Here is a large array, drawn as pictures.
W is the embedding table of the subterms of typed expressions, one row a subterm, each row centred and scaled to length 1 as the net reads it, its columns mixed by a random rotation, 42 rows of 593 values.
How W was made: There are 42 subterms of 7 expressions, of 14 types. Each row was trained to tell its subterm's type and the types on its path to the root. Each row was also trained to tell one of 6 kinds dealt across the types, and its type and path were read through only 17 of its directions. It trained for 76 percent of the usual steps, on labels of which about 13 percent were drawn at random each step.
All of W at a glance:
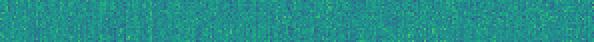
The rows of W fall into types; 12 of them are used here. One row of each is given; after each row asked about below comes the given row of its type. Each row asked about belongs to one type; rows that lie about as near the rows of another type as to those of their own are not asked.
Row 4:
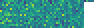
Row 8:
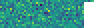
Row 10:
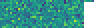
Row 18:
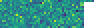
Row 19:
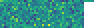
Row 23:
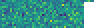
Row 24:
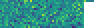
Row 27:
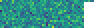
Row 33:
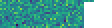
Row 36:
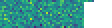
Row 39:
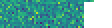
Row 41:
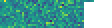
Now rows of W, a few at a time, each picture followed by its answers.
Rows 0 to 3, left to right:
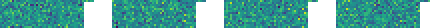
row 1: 39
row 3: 8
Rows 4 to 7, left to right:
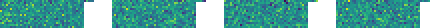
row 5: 19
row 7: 8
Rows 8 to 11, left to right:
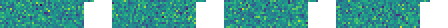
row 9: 27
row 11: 23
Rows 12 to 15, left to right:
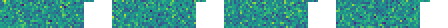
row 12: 41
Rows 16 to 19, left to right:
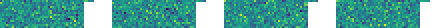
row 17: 24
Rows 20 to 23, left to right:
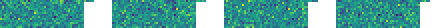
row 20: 36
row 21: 18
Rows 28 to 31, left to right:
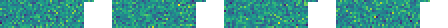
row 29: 33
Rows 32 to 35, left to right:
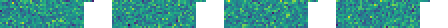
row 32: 24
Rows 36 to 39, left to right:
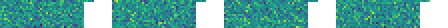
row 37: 41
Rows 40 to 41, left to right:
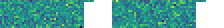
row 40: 33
